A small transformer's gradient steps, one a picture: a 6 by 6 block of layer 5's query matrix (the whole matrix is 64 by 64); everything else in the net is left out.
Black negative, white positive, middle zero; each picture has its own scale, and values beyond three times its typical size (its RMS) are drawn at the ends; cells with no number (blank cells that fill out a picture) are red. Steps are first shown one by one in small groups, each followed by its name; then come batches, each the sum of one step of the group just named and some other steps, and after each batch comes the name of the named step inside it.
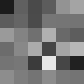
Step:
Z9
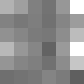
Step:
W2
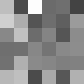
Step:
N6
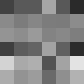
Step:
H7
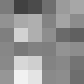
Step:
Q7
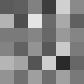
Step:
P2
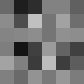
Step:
P2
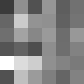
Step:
W2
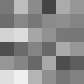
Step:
Z9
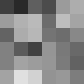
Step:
Q7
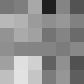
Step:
Q7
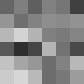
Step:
H7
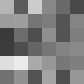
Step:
N6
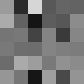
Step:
N6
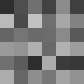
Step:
P2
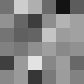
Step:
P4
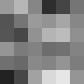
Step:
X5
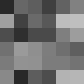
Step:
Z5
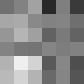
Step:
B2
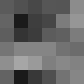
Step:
Z5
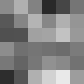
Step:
X5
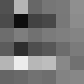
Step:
Z5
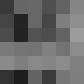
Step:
Z5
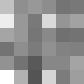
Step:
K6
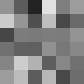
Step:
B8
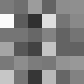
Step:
K6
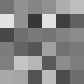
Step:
B8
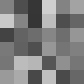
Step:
B8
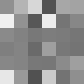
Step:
K6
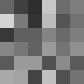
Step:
B8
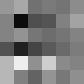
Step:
K6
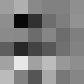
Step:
K6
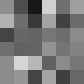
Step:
B8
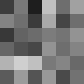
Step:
B8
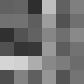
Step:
B8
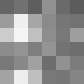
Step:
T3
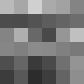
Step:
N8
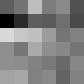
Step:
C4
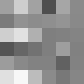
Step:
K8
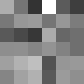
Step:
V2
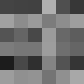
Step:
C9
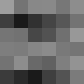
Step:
N8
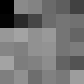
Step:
C4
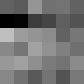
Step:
C4
